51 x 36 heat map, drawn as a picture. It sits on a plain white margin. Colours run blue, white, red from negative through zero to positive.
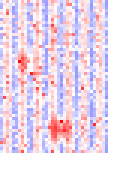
Slope: none. Ninth with the highest average: bottom middle. Seam: none. Bumps: two. Stripes: upright, repeating 7 times.
